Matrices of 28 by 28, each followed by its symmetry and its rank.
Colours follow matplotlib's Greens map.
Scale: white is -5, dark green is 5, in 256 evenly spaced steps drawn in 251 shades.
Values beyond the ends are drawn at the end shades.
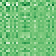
neither, rank two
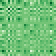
symmetric, rank two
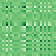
symmetric, rank two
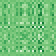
neither, rank two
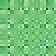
symmetric, rank two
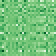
neither, rank three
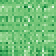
neither, rank three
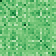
symmetric, rank five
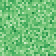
neither, full rank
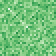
symmetric, full rank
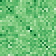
symmetric, rank five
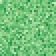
neither, full rank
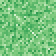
symmetric, full rank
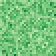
symmetric, full rank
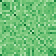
symmetric, rank five
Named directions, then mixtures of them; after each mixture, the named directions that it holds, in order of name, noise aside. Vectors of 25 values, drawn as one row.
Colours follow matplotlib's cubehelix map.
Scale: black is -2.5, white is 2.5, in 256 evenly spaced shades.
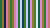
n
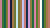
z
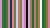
z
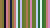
n, z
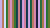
n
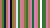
n, z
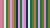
n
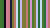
n, z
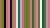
n, z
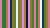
z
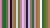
z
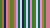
n
